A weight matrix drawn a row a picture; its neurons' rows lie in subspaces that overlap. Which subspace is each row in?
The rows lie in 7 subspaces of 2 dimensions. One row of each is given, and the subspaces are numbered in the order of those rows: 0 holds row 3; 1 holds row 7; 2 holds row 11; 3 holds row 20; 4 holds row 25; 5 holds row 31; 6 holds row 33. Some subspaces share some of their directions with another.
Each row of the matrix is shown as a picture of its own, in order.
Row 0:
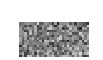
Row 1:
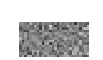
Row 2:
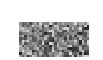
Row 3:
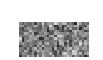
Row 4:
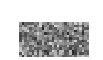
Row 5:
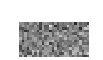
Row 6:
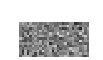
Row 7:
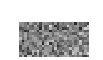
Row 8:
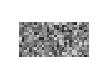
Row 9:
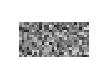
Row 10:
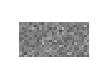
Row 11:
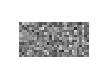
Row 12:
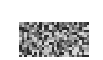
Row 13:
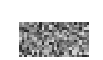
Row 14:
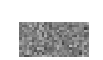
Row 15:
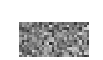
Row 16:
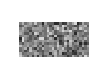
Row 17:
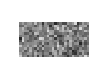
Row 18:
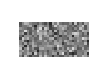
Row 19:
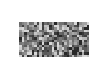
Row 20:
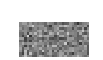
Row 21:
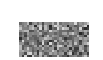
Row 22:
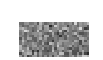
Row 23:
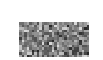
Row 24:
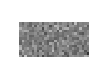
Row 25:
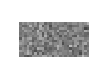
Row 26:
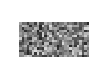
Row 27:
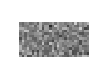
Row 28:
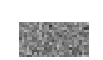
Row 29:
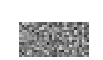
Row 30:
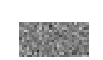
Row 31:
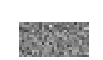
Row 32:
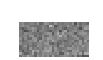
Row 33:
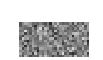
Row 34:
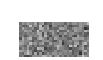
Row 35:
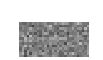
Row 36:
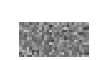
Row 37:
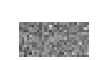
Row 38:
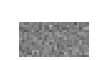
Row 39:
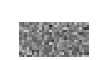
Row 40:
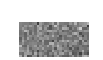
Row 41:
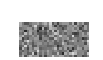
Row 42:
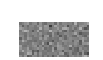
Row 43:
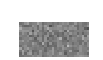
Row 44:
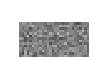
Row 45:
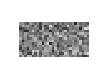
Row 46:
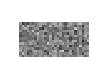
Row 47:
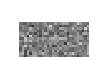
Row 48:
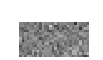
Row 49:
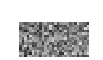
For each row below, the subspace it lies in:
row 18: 6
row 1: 1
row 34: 4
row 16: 0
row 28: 4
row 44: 3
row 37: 3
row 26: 4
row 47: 3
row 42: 2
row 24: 4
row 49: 3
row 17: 0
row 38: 5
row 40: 5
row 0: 5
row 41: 6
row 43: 5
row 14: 4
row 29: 2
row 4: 2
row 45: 5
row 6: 3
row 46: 2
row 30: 6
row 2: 6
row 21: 1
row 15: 6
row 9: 5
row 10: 1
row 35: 3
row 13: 2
